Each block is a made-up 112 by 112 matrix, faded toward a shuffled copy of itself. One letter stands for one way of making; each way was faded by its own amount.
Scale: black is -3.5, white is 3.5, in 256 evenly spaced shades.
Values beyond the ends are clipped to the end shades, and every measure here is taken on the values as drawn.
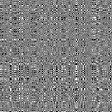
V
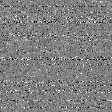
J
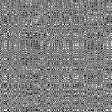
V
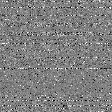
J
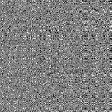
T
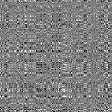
V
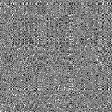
T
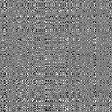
V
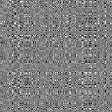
V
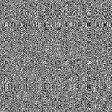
T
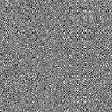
T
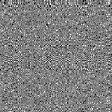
T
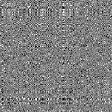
T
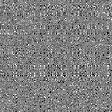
T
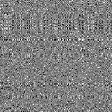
T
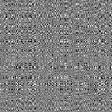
V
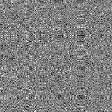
T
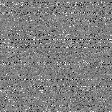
J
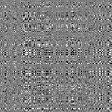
V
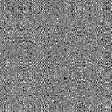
T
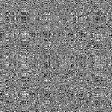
T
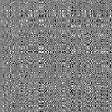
V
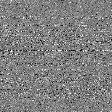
J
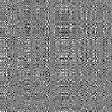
V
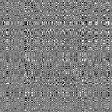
V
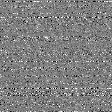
J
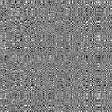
V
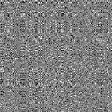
T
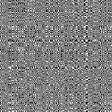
V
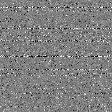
J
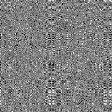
T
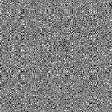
T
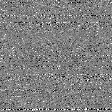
J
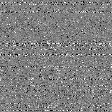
J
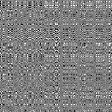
V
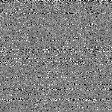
J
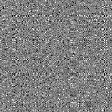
T
